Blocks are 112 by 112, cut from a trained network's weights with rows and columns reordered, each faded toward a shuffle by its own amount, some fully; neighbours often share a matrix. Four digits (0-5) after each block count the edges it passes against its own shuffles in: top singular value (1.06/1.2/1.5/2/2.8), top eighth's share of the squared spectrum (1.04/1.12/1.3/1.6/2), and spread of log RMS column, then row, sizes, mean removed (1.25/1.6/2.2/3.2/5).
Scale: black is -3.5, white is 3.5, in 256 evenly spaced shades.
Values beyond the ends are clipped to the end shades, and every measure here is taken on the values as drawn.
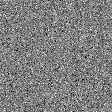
0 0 0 0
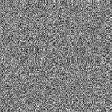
4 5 3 2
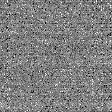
3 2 2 0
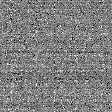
3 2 2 0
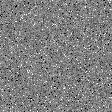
0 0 0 0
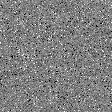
0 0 0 0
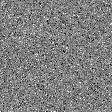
0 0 0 0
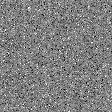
0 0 0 0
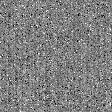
2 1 0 1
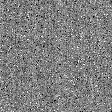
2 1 0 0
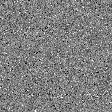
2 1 0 1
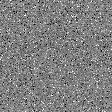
1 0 0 0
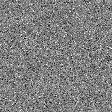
2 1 0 1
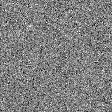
2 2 1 0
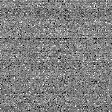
3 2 2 1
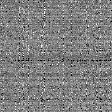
4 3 3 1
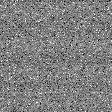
2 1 1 0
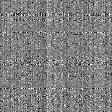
4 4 0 4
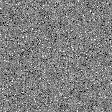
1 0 0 0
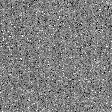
1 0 0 0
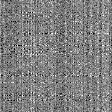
4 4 1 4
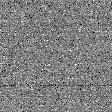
2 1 0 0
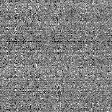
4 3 3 1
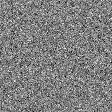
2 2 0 0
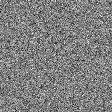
2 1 0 0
